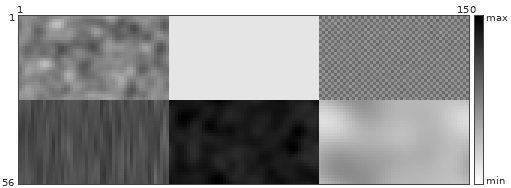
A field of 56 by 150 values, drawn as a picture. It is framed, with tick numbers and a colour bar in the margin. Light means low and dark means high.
It is made of 2 by 3 panels. Panel 1,1: middling, blotchy. Panel 1,2: very low, flat. Panel 1,3: middling, checkered. Panel 2,1: high, streaked downward, faint in contrast. Panel 2,2: very high, blotchy, faint in contrast. Panel 2,3: low, smooth.
